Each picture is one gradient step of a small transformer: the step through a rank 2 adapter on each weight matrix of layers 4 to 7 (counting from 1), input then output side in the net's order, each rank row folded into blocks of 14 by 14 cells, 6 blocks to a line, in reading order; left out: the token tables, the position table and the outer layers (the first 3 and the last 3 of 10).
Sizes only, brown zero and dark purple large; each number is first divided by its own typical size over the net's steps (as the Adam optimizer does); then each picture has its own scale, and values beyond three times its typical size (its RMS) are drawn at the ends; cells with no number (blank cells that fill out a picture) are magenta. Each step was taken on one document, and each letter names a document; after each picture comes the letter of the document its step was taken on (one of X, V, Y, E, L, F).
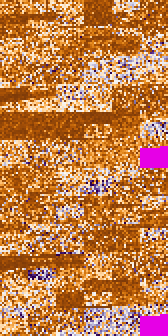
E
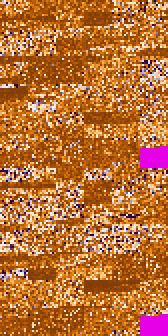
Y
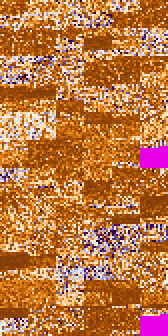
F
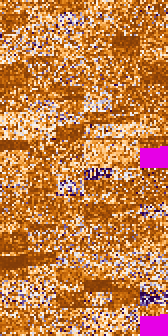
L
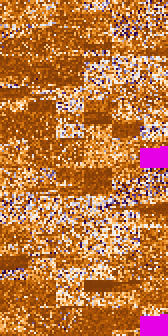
Y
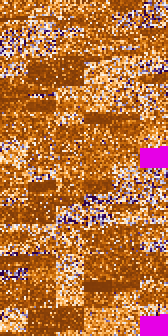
Y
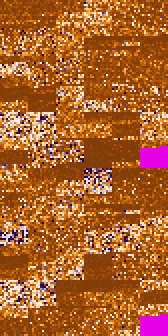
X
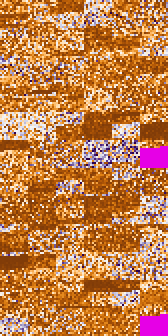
L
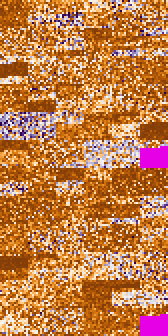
L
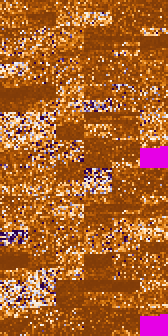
X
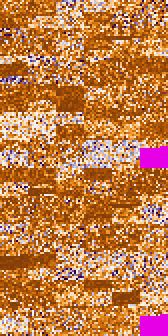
L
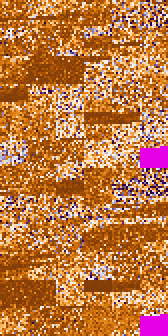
Y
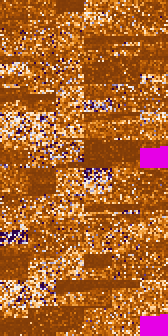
X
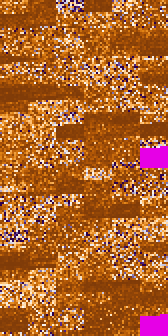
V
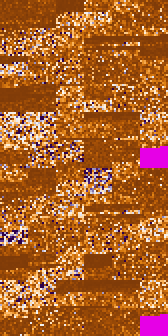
X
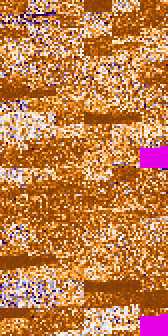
F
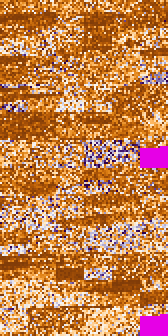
E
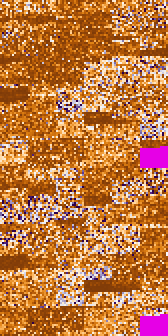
Y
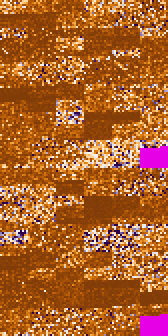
V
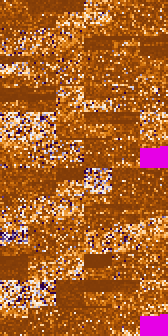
X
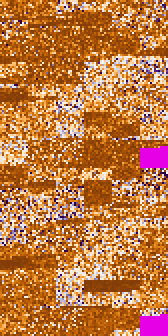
Y
